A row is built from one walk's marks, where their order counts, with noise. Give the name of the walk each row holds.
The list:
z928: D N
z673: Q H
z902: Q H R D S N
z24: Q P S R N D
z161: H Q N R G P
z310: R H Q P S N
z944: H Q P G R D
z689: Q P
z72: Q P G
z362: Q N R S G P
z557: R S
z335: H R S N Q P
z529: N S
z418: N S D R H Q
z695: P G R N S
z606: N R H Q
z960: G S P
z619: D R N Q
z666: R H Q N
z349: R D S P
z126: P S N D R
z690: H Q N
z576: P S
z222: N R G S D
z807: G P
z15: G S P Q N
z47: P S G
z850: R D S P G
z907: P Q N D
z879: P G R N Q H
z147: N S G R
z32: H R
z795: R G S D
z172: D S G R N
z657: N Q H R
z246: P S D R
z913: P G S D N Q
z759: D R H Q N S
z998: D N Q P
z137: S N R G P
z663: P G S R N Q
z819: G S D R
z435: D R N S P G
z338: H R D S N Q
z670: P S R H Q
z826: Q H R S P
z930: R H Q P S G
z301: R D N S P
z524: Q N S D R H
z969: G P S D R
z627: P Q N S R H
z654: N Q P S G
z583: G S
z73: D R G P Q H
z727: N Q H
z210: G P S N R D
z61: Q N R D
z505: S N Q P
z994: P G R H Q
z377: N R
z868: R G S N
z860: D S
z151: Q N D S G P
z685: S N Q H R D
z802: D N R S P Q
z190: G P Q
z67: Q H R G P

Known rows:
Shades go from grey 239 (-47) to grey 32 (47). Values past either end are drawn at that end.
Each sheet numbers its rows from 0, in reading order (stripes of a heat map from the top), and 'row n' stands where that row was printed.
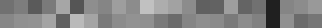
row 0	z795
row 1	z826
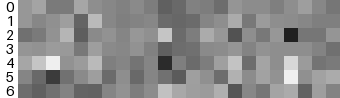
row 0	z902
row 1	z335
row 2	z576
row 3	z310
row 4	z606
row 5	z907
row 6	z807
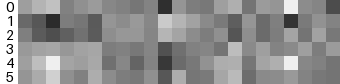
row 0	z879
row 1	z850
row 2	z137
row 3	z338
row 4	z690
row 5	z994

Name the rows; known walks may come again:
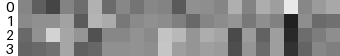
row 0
z998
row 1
z826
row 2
z583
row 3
z960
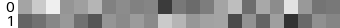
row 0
z606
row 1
z47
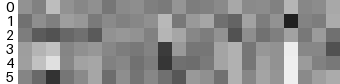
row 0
z663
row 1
z860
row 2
z137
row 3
z879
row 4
z666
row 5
z907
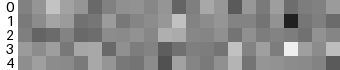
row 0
z529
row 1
z930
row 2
z362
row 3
z619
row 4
z73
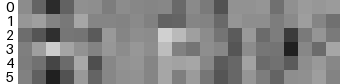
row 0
z24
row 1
z902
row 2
z850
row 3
z557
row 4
z222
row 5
z210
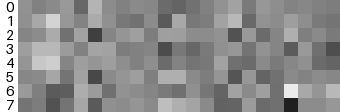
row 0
z335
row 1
z994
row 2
z868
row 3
z627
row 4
z32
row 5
z147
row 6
z61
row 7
z795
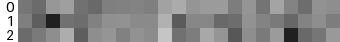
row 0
z654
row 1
z301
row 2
z576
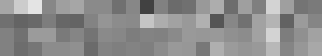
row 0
z657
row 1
z807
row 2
z15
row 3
z913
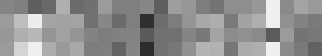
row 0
z928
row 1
z690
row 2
z759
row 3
z727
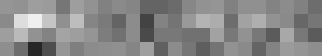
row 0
z310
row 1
z673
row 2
z524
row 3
z126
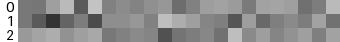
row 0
z689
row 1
z435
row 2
z338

